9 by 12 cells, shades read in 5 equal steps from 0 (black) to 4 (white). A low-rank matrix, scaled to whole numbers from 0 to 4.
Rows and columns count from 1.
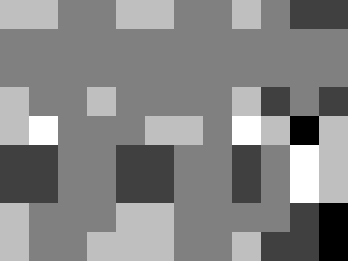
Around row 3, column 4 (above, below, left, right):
2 3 2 2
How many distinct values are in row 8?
4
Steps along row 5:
up down same same up same down up down down up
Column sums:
21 19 18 20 19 20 19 18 21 17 17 15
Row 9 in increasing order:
0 1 1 2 2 2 2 3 3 3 3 3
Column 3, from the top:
2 2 2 2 2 2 2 2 2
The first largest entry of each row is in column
1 1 1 1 2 11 11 1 1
